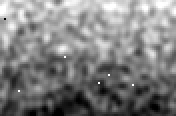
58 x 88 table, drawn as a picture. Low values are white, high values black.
Overall the values sit about 50% of the way up the scale. No regular stripes run through it. Six lone cells stand out: one far higher and five far lower than their neighbours. The field is mottled with small blotches. No single row or column stands out from its neighbours. There is an overall slope up to the bottom.
